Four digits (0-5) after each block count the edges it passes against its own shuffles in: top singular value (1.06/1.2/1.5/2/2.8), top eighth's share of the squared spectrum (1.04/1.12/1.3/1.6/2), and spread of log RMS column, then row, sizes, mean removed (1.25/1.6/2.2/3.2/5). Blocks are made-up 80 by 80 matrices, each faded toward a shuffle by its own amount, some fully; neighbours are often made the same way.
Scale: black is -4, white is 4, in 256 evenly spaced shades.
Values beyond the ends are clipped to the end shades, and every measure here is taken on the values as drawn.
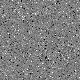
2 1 0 0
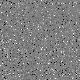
3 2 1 1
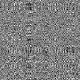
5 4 3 3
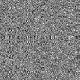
4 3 2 2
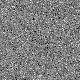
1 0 0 0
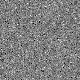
2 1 0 0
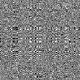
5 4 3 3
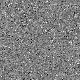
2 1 0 0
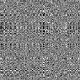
5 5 3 3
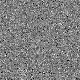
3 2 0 0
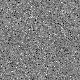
0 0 0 0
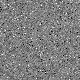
0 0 0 0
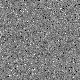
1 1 0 0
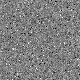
0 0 0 0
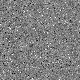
0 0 0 0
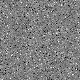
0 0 0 0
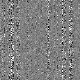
2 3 4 0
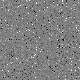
2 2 1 0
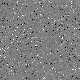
1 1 0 0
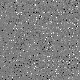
3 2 1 0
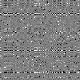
5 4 2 3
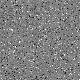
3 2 0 0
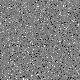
1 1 0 0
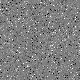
1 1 0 0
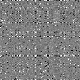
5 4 2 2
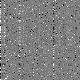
4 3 2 0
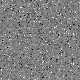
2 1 0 0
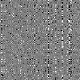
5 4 3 2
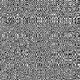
4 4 3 3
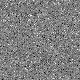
0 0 0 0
